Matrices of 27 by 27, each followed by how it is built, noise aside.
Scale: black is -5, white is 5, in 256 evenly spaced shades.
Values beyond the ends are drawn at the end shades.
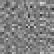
low rank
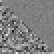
lower triangular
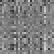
low rank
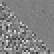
lower triangular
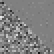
lower triangular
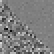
lower triangular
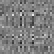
low rank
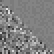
lower triangular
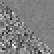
lower triangular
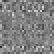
low rank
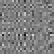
low rank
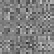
low rank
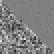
lower triangular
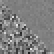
lower triangular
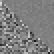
lower triangular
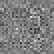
low rank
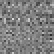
low rank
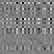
low rank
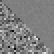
lower triangular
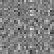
low rank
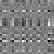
low rank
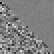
lower triangular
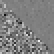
lower triangular
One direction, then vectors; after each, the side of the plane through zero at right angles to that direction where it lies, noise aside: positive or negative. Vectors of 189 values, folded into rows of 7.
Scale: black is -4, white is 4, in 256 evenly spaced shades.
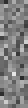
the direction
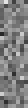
negative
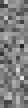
negative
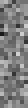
negative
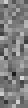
negative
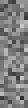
negative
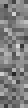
negative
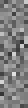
positive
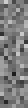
negative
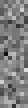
positive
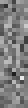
negative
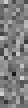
negative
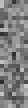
negative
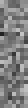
negative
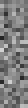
positive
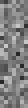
positive
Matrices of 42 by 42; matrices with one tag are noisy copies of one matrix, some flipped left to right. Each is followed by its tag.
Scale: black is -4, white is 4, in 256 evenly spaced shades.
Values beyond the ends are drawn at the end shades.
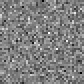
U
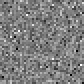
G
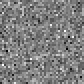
G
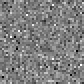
G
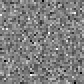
U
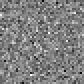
U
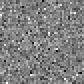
U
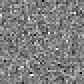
U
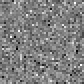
G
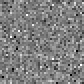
G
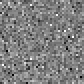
G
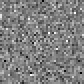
U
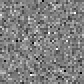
U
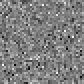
G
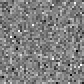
G
